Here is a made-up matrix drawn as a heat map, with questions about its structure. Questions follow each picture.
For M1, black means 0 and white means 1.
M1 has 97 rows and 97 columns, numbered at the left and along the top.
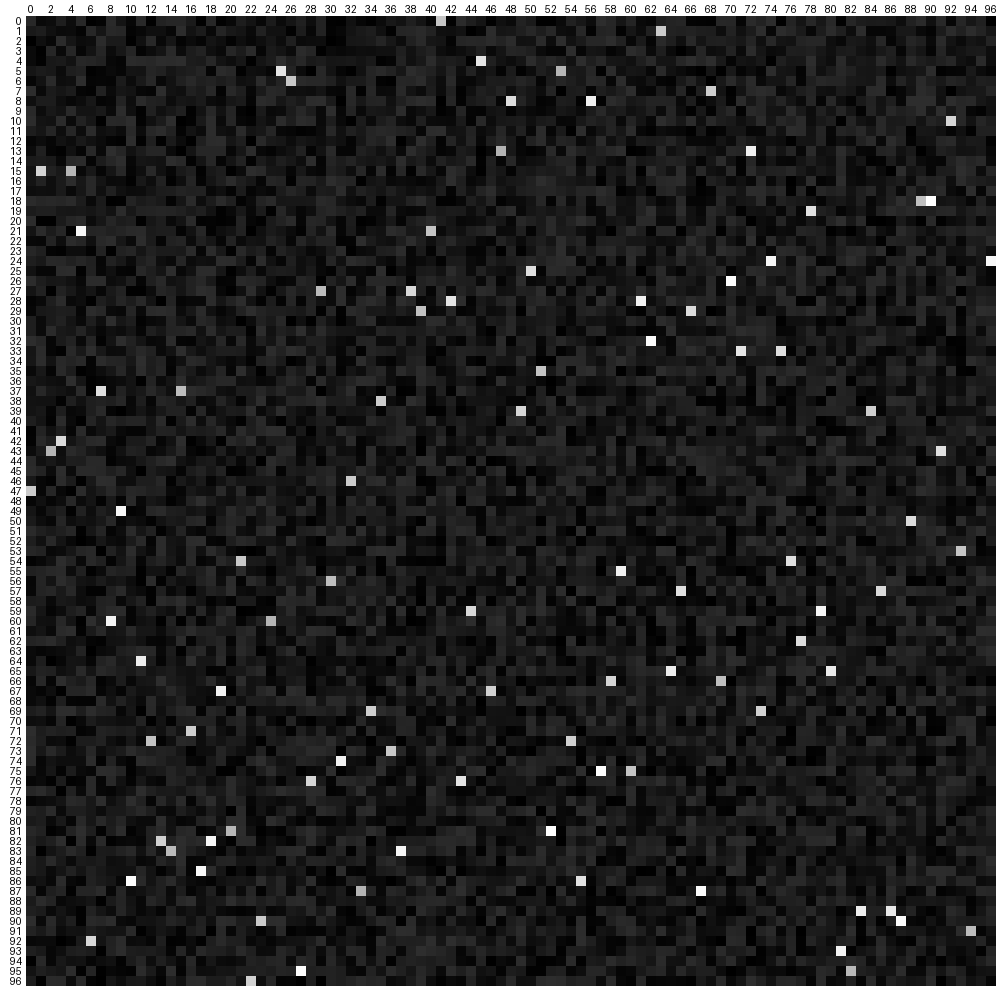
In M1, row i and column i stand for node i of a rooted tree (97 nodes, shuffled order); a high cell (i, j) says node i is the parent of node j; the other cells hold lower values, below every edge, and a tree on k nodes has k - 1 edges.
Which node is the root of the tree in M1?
95
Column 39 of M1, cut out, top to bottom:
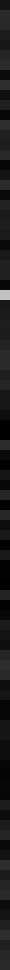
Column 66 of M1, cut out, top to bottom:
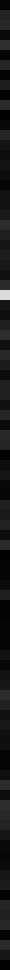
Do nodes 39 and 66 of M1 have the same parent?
yes
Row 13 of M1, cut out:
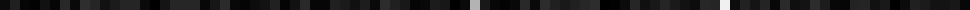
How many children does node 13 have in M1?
2
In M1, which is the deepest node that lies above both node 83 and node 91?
82
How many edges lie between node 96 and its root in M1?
9
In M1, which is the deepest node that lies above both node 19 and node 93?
82
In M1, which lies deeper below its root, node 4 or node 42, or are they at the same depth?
the same depth
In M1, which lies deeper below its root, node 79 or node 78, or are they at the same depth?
the same depth
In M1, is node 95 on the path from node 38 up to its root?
yes
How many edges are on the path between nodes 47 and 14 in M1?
6
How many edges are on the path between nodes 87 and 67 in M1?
1
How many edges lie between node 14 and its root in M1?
5
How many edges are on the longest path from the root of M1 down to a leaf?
10
